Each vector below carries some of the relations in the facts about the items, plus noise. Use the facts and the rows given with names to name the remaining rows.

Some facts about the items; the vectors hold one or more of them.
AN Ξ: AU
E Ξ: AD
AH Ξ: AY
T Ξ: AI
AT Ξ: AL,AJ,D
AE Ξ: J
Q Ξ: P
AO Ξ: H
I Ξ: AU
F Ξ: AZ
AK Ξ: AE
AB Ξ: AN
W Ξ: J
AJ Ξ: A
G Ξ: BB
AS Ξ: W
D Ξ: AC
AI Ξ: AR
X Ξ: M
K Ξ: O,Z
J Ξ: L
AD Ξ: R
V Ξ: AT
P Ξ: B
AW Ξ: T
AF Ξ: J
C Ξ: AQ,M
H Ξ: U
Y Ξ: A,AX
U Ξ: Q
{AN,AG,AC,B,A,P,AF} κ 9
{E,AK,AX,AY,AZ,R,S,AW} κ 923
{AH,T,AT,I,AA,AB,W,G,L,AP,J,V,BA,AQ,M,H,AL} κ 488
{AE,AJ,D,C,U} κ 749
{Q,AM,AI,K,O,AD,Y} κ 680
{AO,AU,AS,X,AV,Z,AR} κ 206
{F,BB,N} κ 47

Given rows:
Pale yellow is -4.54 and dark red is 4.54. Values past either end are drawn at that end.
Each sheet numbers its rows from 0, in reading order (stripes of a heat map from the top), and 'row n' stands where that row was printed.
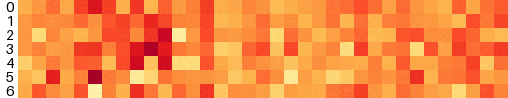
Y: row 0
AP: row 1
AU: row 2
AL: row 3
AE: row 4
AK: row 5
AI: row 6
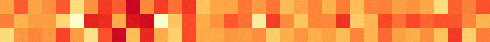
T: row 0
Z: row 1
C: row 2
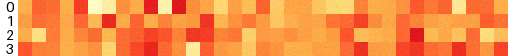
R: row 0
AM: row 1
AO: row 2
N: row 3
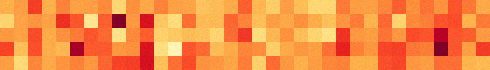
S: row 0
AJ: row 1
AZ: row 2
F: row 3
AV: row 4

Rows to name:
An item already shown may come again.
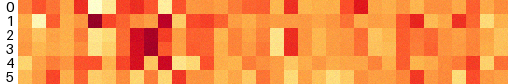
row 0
B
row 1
AS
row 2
AR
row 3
AR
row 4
AE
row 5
AW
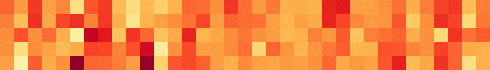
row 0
AN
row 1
AF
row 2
AH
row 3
AU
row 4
AS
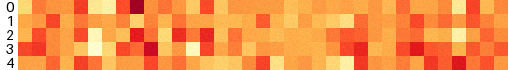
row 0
U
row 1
S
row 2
AD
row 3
BB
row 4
AX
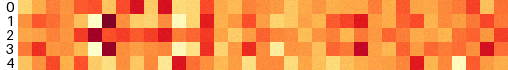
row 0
AE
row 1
K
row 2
V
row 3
O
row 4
E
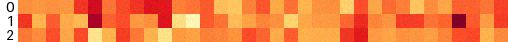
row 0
AT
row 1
F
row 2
AG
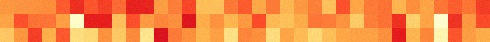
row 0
L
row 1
G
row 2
E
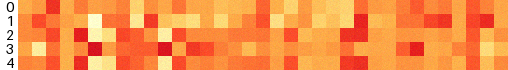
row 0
S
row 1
AY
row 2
P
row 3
X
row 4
P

